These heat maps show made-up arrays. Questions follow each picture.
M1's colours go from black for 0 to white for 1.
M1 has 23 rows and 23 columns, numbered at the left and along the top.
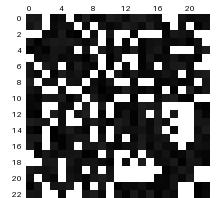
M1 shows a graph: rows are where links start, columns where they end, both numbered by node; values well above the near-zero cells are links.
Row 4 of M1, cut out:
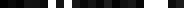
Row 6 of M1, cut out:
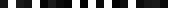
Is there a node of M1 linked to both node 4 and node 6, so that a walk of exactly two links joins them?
no
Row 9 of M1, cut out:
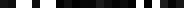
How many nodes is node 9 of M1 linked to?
6
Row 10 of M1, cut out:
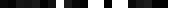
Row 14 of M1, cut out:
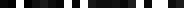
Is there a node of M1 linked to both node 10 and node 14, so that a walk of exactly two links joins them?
no
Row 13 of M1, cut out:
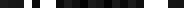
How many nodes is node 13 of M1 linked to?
6
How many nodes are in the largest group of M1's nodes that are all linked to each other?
3
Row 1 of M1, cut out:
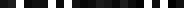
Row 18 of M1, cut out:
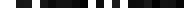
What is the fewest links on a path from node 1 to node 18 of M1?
1
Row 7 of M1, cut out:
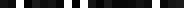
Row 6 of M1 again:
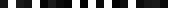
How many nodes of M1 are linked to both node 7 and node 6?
0
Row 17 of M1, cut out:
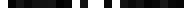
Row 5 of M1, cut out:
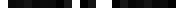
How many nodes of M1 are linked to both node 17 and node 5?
3
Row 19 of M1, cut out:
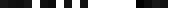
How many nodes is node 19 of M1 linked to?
11
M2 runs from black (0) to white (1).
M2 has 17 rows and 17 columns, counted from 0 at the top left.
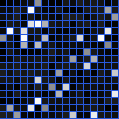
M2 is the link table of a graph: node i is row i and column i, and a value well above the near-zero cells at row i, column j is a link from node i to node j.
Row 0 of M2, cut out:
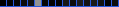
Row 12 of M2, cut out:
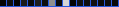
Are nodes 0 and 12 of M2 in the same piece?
no
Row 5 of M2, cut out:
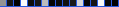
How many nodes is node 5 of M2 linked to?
5
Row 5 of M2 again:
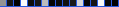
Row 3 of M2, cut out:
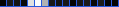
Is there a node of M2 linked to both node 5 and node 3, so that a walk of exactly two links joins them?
yes
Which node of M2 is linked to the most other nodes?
node 5
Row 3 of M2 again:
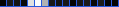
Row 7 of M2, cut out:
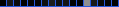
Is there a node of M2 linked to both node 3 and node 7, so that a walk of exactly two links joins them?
no
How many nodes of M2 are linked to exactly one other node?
6
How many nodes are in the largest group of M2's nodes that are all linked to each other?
3
